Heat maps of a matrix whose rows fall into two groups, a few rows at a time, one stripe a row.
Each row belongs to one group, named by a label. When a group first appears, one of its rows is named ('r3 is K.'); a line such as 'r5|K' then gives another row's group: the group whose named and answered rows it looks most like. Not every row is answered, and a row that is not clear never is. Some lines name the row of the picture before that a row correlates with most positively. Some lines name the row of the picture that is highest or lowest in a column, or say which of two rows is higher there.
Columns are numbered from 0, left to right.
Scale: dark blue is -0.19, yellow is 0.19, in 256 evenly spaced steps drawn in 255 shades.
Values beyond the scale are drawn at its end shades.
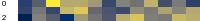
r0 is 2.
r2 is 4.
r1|4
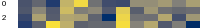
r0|4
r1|2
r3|2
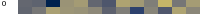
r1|2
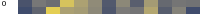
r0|2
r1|2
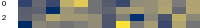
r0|4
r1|4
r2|2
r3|2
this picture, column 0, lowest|3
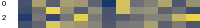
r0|4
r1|2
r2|4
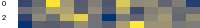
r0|2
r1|2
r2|4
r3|4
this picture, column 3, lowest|3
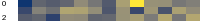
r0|4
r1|2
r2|4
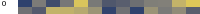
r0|4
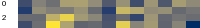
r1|4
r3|2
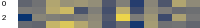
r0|2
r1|2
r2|2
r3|2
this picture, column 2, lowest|2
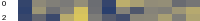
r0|4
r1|4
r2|4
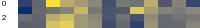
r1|4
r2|2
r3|2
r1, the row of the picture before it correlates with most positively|2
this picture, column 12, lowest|0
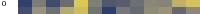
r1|4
